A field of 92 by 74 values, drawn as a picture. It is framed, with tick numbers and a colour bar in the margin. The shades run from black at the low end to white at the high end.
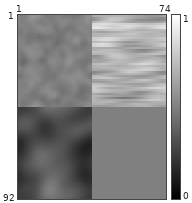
The table splits into 2 rows of 2 panels. Panel 1,1: middling, blotchy, faint in contrast. Panel 1,2: high, streaked across. Panel 2,1: low, smooth. Panel 2,2: middling, flat.
